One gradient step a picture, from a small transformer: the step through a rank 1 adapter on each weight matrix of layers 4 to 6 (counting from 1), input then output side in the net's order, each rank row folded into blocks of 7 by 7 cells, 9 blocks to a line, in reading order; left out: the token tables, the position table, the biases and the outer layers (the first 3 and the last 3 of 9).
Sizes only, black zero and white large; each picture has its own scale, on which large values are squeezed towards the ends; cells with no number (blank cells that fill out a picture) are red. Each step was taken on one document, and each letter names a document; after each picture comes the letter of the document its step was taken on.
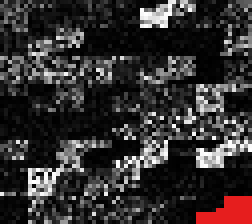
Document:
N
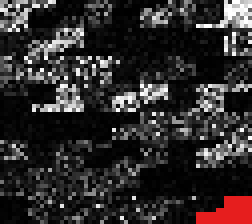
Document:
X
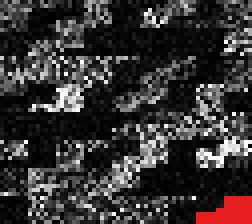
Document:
X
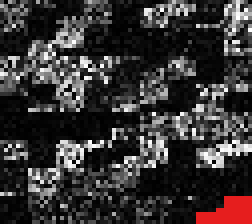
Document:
X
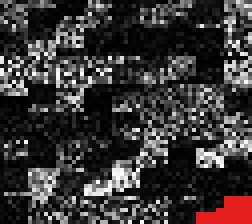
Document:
N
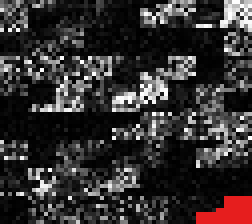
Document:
X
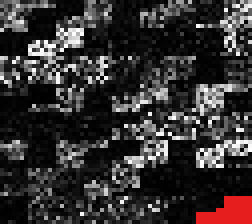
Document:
N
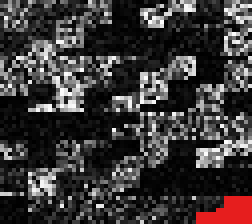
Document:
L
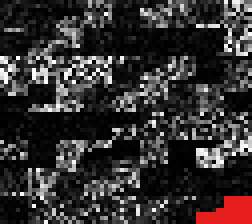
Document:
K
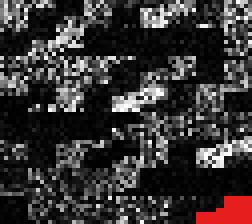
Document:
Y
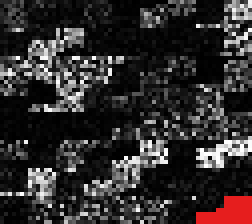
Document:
K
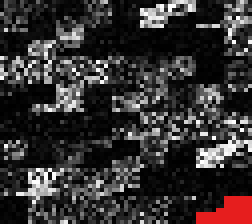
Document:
N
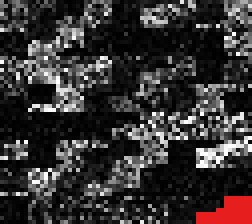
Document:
N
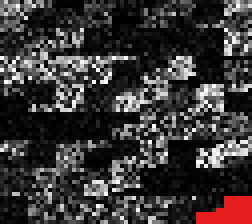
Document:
L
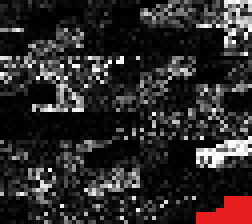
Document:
K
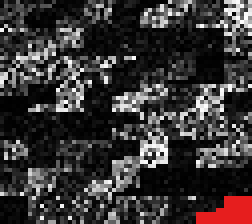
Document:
Y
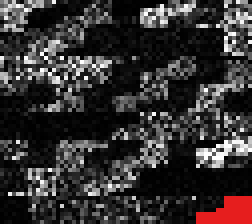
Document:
X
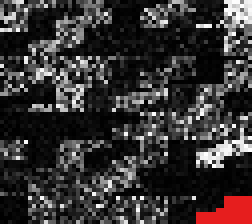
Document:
X
